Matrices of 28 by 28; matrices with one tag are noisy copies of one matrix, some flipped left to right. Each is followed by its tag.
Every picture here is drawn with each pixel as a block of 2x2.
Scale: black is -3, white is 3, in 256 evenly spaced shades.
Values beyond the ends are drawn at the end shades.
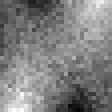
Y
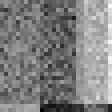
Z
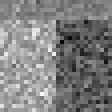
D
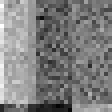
Z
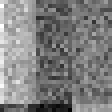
Z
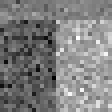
D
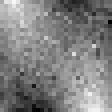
Y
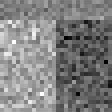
D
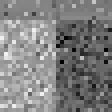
D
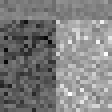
D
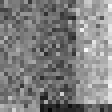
Z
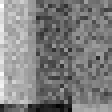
Z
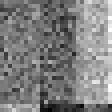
Z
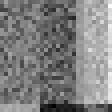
Z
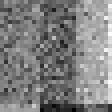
Z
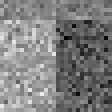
D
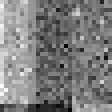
Z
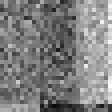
Z
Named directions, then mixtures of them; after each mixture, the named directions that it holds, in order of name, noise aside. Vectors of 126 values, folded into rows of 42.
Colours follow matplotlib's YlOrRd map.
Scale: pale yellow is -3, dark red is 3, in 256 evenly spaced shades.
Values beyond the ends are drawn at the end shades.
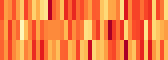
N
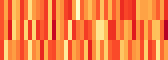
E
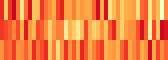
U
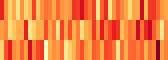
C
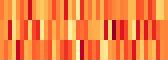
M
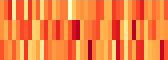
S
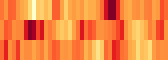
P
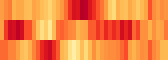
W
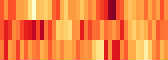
P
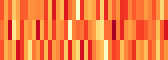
E, M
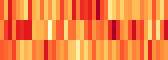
S, U, W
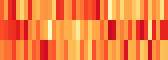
U, W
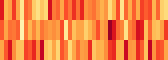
C, N, U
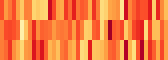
N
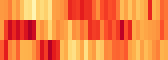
P, W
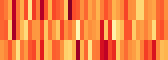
M, S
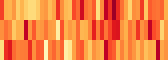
C, P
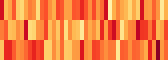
C, U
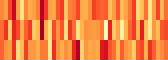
M, U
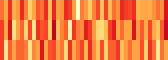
E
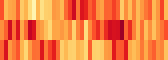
N, P, W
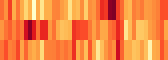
P, S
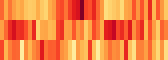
N, W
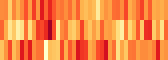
C, S, W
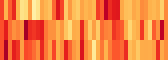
P, U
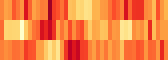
N, W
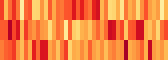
N, U, W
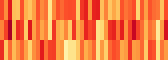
E, W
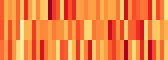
N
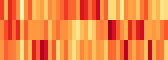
N, U, W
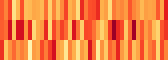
E, S, W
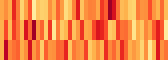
E, P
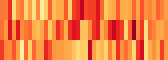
N, S, W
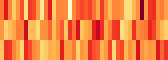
C, E, S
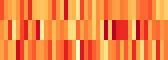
M
